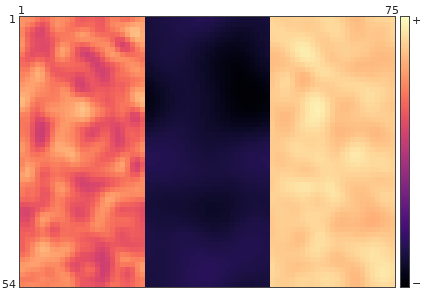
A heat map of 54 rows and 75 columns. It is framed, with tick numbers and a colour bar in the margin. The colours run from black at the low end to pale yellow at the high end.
The table splits into one row of 3 panels. Panel 1,1: high, blotchy. Panel 1,2: very low, smooth, faint in contrast. Panel 1,3: very high, blotchy, faint in contrast.
